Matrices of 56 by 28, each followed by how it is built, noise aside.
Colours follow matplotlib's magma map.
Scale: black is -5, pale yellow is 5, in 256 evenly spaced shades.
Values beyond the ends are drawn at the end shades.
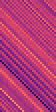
Toeplitz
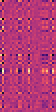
low rank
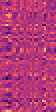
low rank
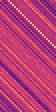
Toeplitz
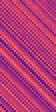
Toeplitz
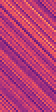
Toeplitz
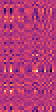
low rank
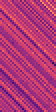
Toeplitz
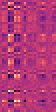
low rank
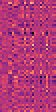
low rank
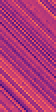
Toeplitz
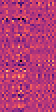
low rank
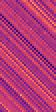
Toeplitz
